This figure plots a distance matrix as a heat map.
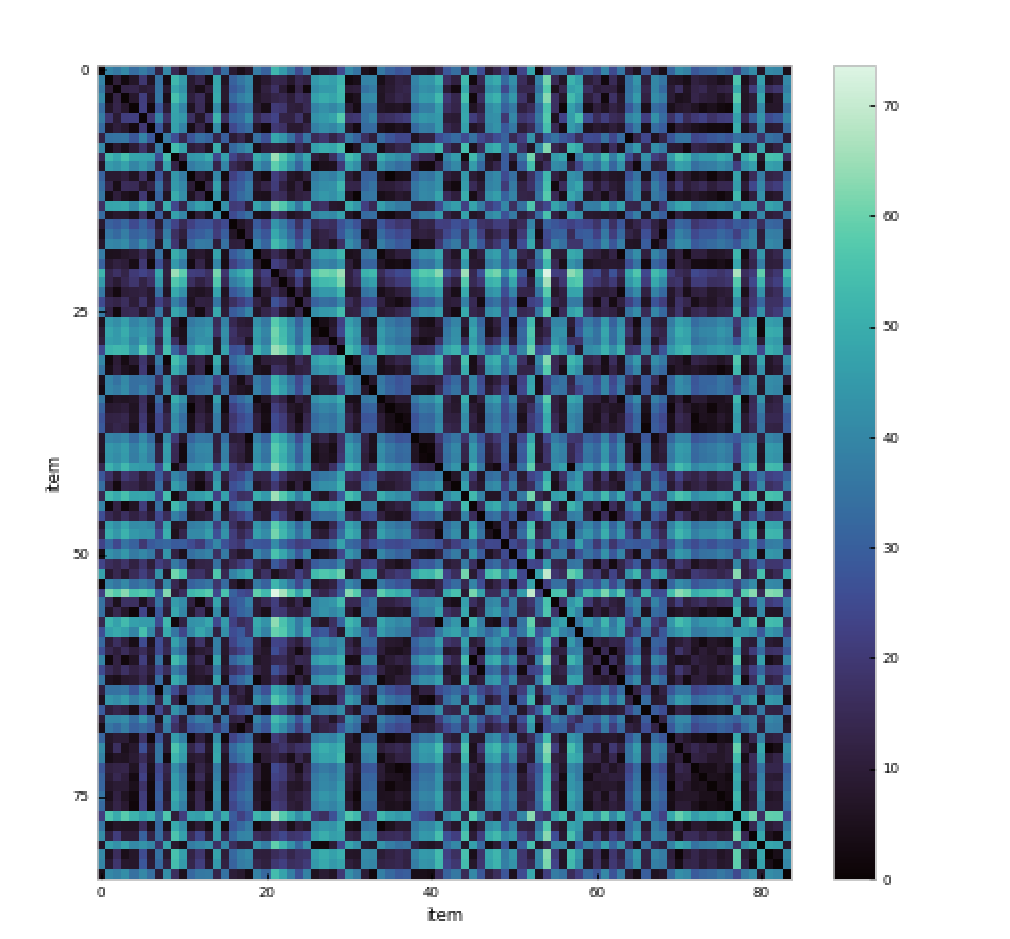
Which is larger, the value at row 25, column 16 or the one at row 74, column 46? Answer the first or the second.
the first
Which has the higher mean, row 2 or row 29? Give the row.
29
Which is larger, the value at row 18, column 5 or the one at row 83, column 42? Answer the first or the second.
the first
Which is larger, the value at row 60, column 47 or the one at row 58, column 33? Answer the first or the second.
the first
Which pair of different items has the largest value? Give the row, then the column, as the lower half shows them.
54, 21
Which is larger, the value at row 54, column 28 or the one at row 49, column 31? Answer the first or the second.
the second
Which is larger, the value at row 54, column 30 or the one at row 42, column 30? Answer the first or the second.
the first
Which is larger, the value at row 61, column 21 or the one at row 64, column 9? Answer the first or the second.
the second
